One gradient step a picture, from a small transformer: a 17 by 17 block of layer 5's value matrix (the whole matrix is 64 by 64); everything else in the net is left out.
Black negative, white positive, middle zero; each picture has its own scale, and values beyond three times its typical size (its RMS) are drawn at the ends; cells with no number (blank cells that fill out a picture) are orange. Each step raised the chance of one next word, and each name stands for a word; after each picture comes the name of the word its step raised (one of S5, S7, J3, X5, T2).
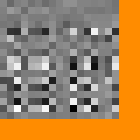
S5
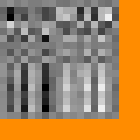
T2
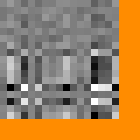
S5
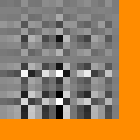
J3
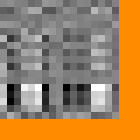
T2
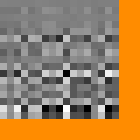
J3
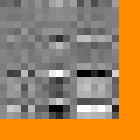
J3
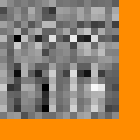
T2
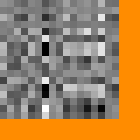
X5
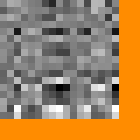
X5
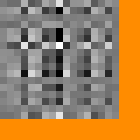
T2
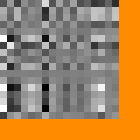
T2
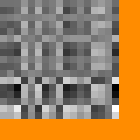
X5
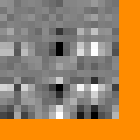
X5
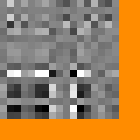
J3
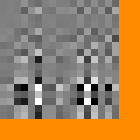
S5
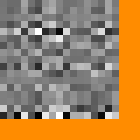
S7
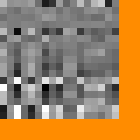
X5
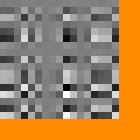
S7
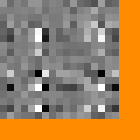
S7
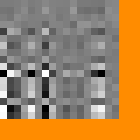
J3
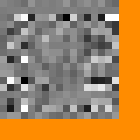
S7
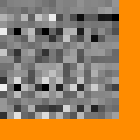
S7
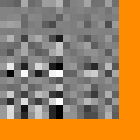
J3
